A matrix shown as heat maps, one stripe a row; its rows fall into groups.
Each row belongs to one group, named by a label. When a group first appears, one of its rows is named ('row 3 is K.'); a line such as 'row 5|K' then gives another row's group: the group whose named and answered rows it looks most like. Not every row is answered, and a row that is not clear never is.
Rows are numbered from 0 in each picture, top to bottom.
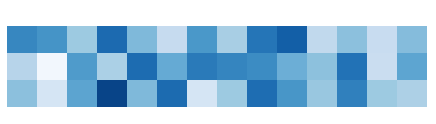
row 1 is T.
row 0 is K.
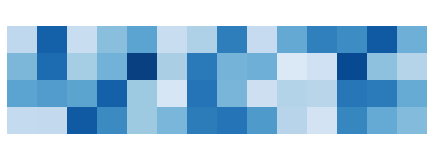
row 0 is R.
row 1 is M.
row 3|T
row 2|M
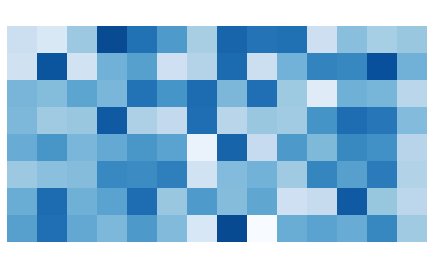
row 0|T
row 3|M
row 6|M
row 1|R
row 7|R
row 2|T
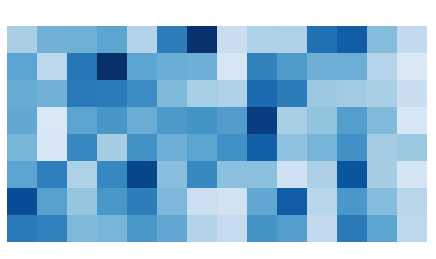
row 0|M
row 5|M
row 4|T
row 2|K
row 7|K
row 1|K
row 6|K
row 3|T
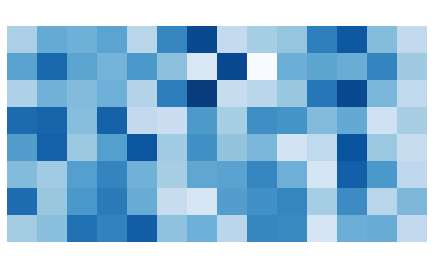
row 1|R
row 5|T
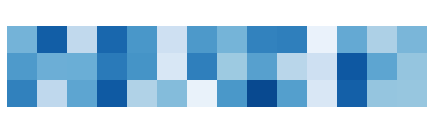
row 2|K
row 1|M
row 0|K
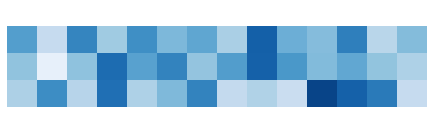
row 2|M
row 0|T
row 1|T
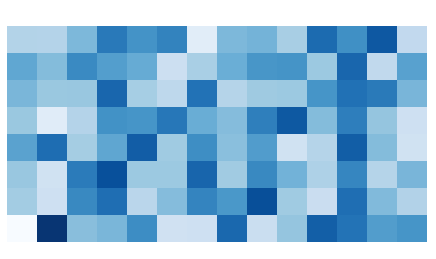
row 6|T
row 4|M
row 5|T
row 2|M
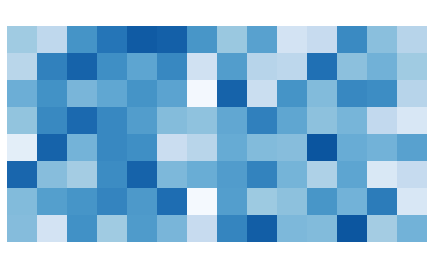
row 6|R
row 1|R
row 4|R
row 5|K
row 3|K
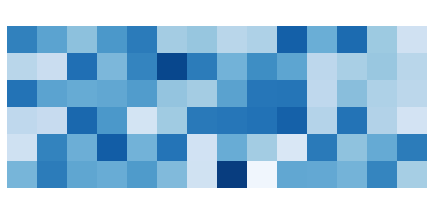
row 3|T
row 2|K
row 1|T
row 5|R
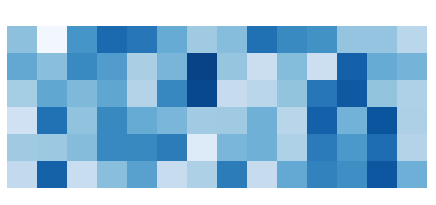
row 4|R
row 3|R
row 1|M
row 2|M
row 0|T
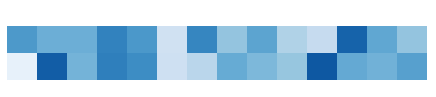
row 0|M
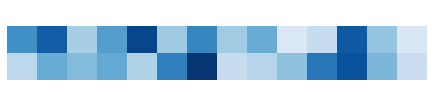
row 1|M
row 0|M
